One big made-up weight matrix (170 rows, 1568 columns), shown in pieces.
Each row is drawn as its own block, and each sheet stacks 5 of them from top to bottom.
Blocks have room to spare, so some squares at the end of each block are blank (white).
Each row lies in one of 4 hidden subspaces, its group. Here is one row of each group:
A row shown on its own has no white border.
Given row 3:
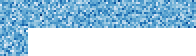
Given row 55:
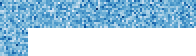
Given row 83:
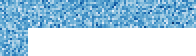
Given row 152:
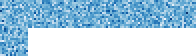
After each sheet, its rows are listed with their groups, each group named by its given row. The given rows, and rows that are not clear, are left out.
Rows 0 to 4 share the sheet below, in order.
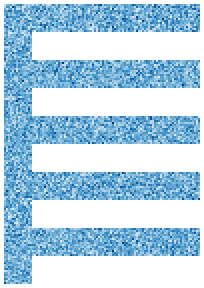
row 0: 152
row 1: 55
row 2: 55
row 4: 152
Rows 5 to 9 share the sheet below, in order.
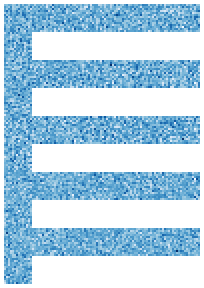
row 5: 83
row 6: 152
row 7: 83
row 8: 55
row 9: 83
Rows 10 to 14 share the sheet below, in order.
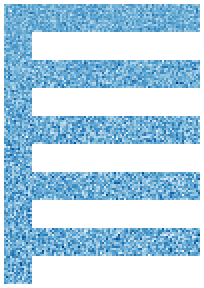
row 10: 55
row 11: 83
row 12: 55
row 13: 83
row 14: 83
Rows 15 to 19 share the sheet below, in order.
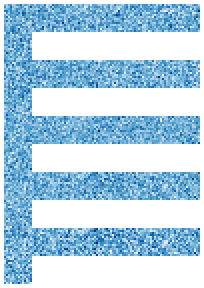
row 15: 83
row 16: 152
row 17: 3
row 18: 55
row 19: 55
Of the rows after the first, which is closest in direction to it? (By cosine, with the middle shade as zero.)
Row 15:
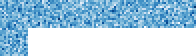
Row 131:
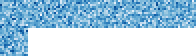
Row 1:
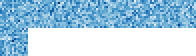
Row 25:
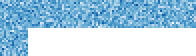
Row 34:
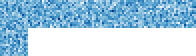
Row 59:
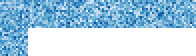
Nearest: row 34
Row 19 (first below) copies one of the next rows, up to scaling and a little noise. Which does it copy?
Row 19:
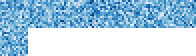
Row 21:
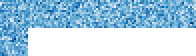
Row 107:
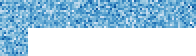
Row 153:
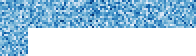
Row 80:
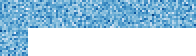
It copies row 153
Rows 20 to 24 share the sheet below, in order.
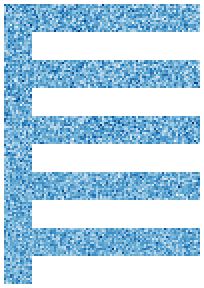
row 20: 152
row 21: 55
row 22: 55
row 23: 83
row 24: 55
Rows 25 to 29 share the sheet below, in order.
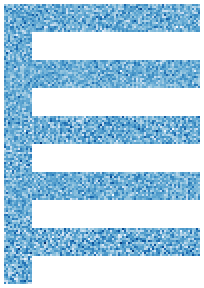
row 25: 83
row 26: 3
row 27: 55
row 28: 152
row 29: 3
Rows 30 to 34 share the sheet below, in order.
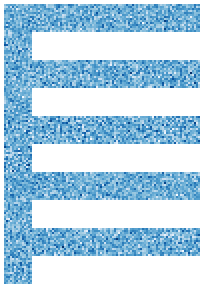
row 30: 152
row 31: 152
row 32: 55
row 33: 83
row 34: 83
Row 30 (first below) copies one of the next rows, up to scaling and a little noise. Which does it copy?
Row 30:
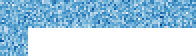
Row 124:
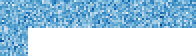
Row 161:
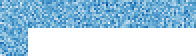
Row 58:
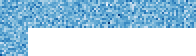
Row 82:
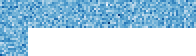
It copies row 124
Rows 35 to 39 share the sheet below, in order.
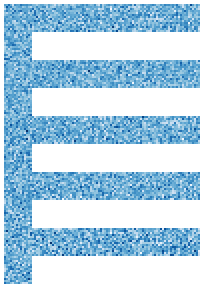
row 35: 152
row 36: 3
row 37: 83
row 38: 152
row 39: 152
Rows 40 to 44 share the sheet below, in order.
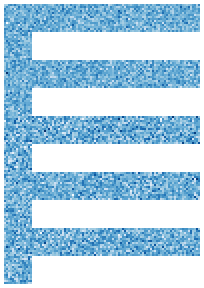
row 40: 3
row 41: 55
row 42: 3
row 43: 55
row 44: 3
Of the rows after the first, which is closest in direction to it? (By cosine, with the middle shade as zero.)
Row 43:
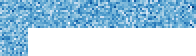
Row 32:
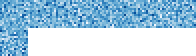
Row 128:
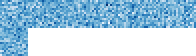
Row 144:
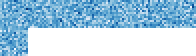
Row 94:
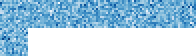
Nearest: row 94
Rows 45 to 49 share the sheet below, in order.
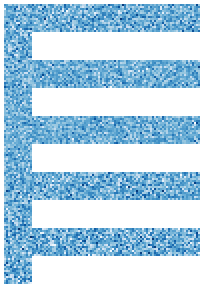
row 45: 3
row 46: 83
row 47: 55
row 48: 3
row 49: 55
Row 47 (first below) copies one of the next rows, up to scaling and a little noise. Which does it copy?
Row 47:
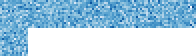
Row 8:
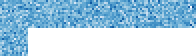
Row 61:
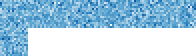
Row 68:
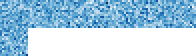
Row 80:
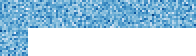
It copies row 8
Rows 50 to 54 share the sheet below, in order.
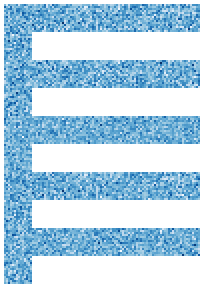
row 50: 83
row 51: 3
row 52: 55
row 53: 83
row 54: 3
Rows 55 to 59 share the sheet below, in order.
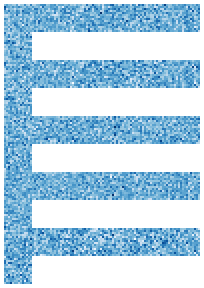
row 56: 55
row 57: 83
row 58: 152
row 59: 55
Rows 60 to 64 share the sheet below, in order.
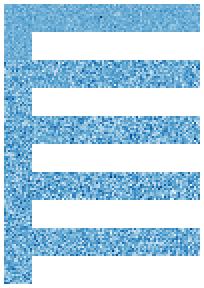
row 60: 83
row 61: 55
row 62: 55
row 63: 152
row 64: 152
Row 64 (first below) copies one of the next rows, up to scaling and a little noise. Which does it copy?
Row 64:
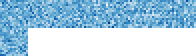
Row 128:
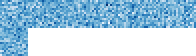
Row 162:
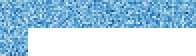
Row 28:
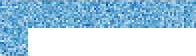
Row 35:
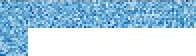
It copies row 35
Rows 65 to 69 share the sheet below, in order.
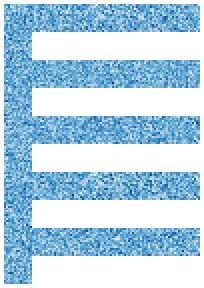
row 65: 55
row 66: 152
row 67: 55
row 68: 55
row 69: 83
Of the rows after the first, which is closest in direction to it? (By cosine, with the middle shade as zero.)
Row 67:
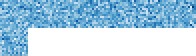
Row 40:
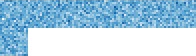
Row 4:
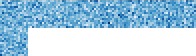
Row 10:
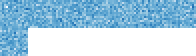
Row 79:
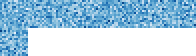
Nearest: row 10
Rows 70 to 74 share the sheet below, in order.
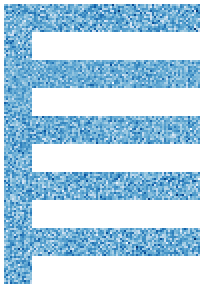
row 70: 55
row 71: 152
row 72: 152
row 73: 83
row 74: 3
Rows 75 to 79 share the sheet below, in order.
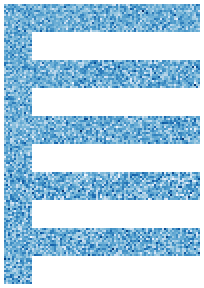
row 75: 83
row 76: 55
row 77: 83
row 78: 83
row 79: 55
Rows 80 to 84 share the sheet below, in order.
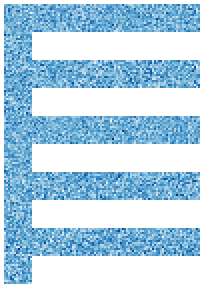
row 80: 55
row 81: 55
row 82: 152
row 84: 3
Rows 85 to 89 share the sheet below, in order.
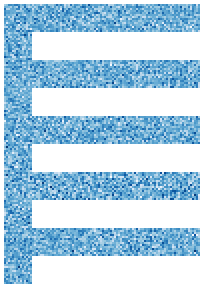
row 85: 3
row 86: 152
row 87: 3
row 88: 152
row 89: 55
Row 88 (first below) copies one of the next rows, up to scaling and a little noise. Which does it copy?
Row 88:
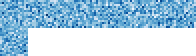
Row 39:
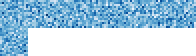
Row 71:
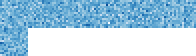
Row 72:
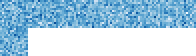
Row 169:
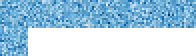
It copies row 39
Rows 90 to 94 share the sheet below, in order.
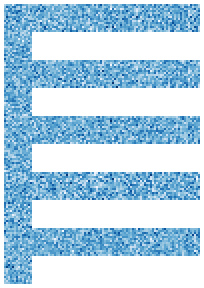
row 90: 152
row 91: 152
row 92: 152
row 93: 55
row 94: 55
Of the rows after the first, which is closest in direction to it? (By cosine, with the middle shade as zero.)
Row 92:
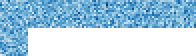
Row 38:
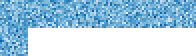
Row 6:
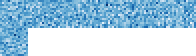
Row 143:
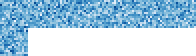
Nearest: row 6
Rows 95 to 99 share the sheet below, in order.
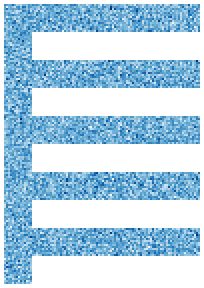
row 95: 152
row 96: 3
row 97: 3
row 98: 55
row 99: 55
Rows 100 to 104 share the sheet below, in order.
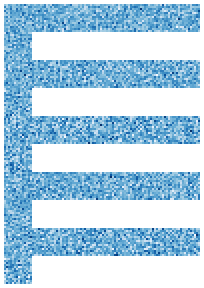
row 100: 83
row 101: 55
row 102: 55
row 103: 152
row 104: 55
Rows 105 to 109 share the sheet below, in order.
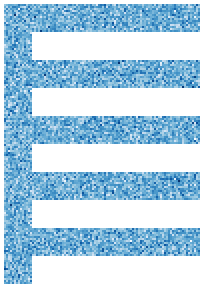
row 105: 83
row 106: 3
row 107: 55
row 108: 83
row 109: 152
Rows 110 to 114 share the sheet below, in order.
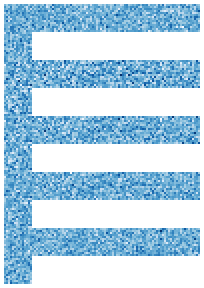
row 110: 83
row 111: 3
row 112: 3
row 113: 3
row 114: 3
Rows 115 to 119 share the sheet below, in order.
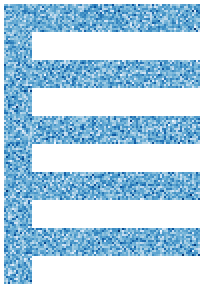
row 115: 55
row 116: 3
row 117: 83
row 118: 3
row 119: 3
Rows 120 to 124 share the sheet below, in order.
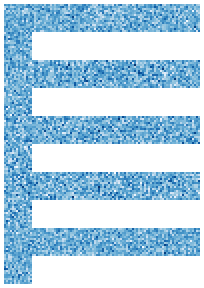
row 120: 55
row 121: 55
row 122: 3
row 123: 83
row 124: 152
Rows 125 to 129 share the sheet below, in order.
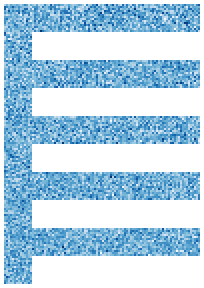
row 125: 55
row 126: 83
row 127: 152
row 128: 152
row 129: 83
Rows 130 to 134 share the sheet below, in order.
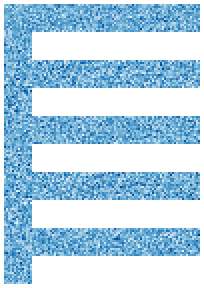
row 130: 152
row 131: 3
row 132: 55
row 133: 3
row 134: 83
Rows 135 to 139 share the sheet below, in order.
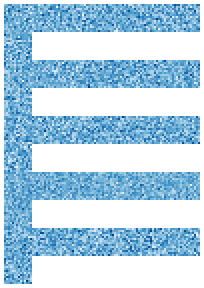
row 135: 55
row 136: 55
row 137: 3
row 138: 152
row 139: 55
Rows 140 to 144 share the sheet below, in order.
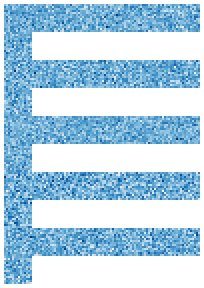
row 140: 83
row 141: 83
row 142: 83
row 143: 3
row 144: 55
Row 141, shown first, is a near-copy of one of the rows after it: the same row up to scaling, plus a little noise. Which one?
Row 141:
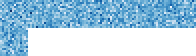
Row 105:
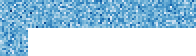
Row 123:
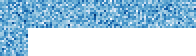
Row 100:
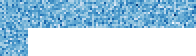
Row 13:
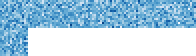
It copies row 105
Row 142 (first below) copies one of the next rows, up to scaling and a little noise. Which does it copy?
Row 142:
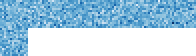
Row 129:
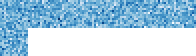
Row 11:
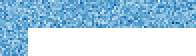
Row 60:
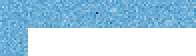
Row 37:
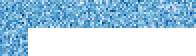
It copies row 11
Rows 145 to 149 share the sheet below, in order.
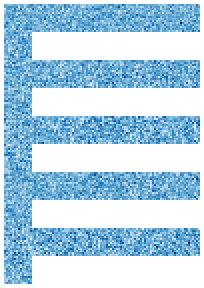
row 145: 3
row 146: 152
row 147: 55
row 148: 55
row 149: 83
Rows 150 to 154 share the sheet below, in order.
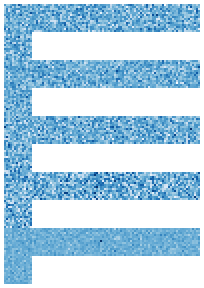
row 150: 55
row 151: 83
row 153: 55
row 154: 83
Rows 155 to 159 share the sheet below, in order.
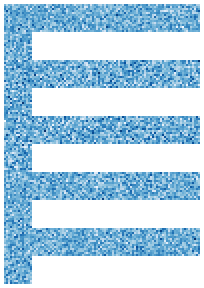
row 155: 83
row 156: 83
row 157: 3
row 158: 55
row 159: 3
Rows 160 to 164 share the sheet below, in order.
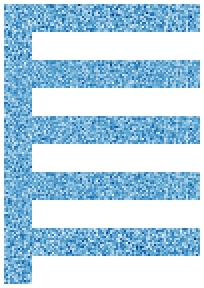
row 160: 152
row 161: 152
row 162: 152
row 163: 152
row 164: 3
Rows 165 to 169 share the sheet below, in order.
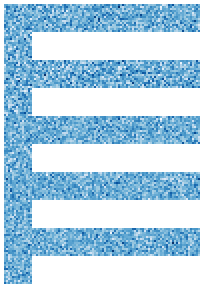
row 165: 3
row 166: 3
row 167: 3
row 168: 83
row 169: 152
